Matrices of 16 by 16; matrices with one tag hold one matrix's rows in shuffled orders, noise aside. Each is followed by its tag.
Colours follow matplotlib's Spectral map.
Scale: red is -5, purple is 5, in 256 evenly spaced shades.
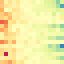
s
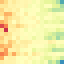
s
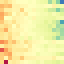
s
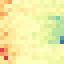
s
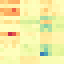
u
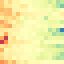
s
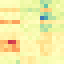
u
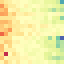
s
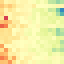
s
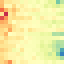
s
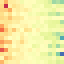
s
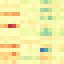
u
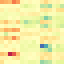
u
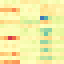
u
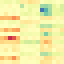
u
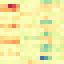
u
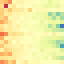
s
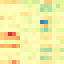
u
